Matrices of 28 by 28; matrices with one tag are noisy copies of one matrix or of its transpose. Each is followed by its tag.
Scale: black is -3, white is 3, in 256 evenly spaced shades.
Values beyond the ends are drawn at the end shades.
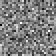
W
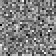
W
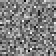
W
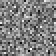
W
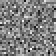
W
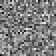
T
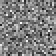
W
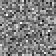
W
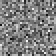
W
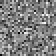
T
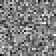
T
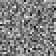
W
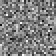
W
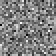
W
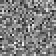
T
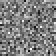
W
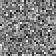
W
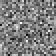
W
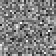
W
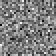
W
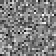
T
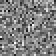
T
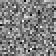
W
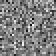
T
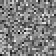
T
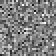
T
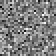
T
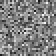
T
